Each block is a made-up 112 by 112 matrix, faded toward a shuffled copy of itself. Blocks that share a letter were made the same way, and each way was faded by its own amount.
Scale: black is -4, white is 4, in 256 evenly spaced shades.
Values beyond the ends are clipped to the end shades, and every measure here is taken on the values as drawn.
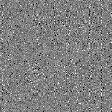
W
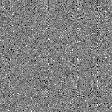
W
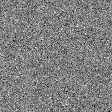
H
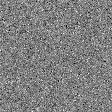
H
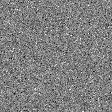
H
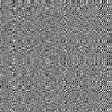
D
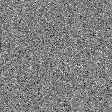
H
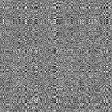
D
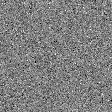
H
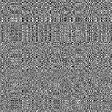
D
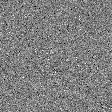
H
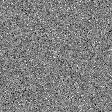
H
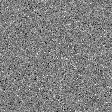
H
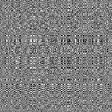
D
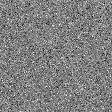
H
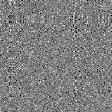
W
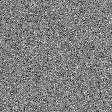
H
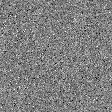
H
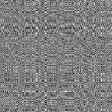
D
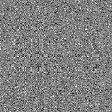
W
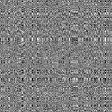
D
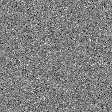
H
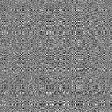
D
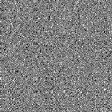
W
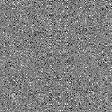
W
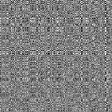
D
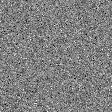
H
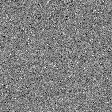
H
